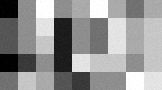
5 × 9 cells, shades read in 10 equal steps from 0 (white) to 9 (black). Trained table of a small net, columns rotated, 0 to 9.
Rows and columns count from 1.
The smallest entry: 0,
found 3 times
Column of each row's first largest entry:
1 4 4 1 5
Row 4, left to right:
9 7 4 8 1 2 2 4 2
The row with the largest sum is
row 4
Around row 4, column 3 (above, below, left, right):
2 3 7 8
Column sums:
35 21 10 34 19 16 11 15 10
